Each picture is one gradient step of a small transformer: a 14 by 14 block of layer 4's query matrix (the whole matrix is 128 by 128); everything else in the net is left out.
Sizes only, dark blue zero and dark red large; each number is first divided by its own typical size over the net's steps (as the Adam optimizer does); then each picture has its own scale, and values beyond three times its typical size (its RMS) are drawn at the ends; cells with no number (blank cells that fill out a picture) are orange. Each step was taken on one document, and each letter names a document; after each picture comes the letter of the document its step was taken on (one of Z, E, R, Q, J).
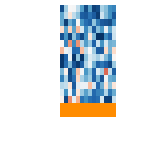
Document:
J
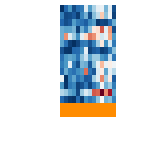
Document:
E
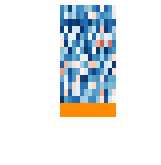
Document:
E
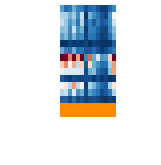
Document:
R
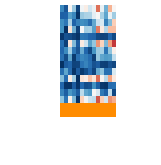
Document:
E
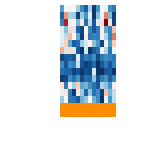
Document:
J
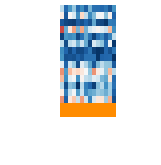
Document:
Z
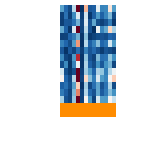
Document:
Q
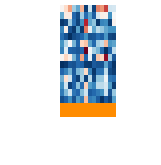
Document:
J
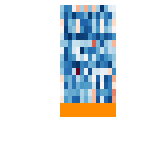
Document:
Q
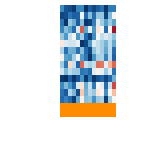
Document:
Z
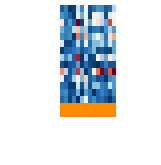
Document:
Q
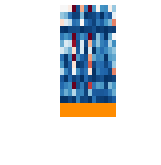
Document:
R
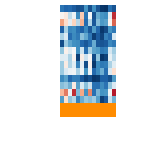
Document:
R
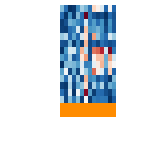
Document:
E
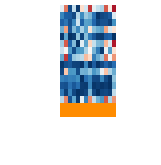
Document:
J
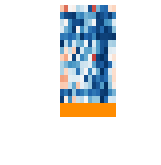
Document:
R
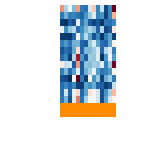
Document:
Q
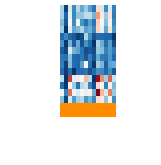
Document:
E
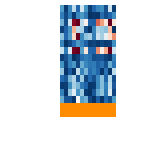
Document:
Q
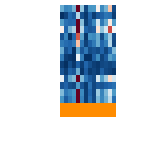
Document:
Q
